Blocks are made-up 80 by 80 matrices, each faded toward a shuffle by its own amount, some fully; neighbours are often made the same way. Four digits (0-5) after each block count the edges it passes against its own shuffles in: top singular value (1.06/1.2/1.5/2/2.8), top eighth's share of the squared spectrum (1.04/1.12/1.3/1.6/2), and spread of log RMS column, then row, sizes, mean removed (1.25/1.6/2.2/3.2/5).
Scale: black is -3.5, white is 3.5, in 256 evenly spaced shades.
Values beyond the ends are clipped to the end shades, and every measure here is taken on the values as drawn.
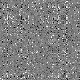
4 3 2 1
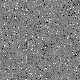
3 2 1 0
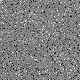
3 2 0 0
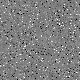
0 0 0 0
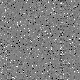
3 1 0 0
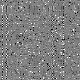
4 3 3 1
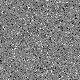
0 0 0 0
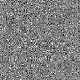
4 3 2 1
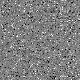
3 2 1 0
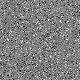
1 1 0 0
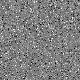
3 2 0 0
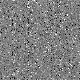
1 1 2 0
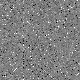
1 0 0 0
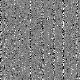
2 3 3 0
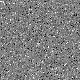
0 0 0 0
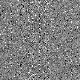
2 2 2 0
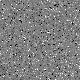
0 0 0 0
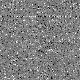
3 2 1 1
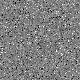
1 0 0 0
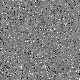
2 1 0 0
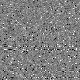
3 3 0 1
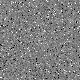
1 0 0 0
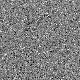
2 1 0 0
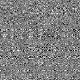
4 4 1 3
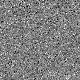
2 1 0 1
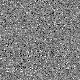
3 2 0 1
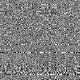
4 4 1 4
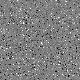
3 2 0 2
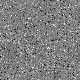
2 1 0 0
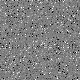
2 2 0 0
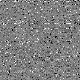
3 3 1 2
